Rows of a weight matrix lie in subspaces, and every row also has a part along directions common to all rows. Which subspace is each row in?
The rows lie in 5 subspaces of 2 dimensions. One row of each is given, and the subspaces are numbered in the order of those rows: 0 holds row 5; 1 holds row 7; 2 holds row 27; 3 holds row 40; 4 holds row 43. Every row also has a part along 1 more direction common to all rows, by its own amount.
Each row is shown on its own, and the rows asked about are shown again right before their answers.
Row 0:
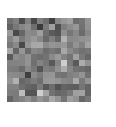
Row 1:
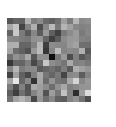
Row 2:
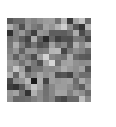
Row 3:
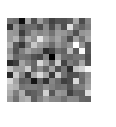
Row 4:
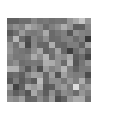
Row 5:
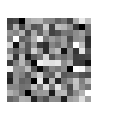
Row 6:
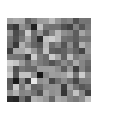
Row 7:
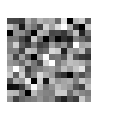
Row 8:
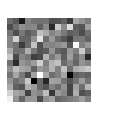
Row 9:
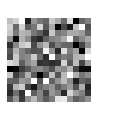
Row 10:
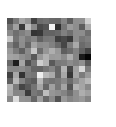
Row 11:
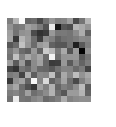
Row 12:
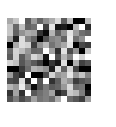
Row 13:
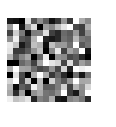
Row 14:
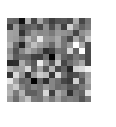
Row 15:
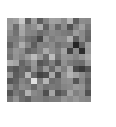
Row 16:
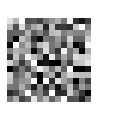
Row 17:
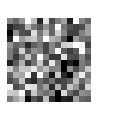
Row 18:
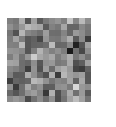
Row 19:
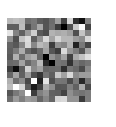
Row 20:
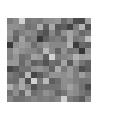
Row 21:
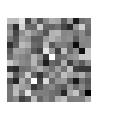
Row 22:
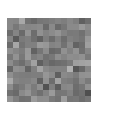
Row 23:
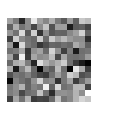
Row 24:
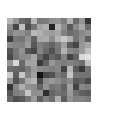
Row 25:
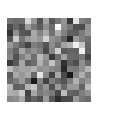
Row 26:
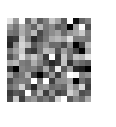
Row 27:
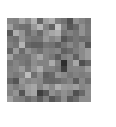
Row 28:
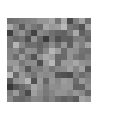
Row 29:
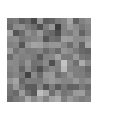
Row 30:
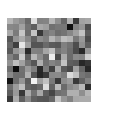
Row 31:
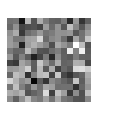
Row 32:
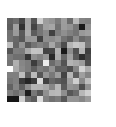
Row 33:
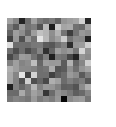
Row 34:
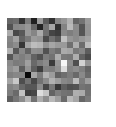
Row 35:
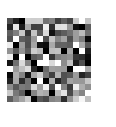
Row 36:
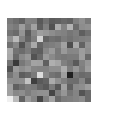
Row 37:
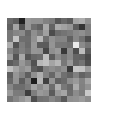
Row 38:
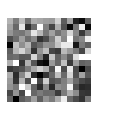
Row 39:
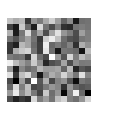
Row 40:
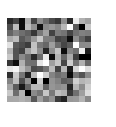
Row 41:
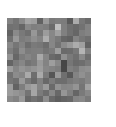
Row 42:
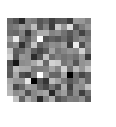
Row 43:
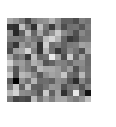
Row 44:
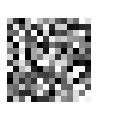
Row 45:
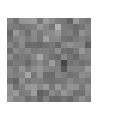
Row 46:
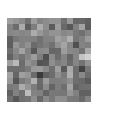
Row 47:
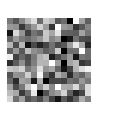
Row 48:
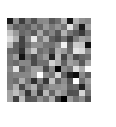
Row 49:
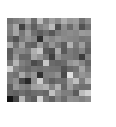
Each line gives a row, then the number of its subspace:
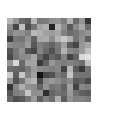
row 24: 3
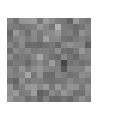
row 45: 2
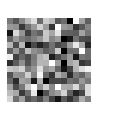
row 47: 2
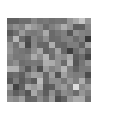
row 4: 1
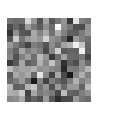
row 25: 2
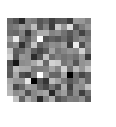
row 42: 4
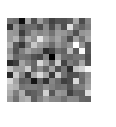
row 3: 1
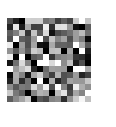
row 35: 0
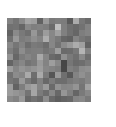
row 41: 2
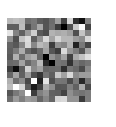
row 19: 1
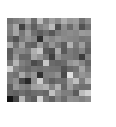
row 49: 4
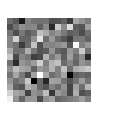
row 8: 4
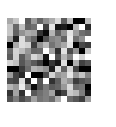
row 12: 3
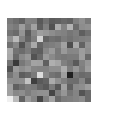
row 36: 4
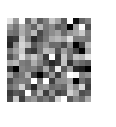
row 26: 0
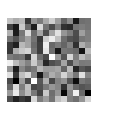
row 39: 4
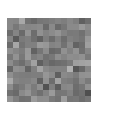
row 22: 0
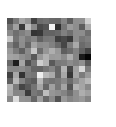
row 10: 3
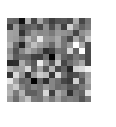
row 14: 1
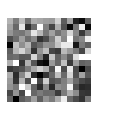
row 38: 3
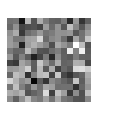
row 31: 1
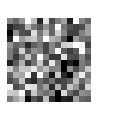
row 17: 2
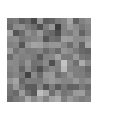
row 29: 2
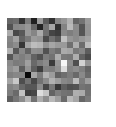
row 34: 2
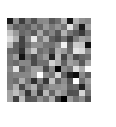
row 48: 0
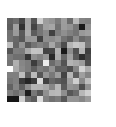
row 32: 4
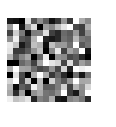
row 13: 4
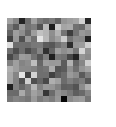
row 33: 3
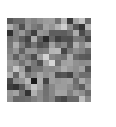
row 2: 1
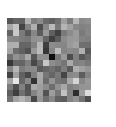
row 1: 4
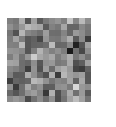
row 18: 1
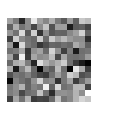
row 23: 0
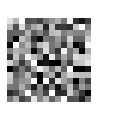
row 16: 0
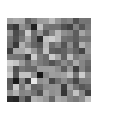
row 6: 4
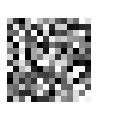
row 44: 0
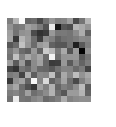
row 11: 3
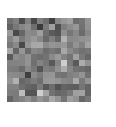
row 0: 2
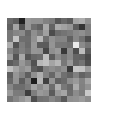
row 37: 0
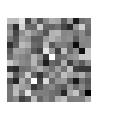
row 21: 4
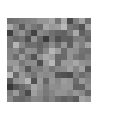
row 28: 1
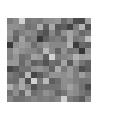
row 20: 3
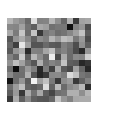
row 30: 0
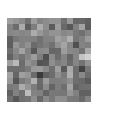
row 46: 3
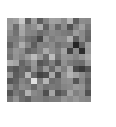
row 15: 1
